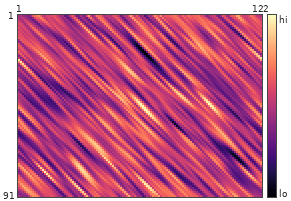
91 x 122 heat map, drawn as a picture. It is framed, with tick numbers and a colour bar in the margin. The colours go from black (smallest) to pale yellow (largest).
Grain: diagonal, down to the right. Mirror symmetry: none. Average level on the scale: 50%.
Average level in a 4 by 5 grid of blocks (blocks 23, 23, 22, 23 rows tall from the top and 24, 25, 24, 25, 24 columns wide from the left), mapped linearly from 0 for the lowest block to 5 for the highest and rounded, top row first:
3 2 3 4 4 | 0 2 4 3 1 | 1 4 5 2 2 | 3 4 4 3 1
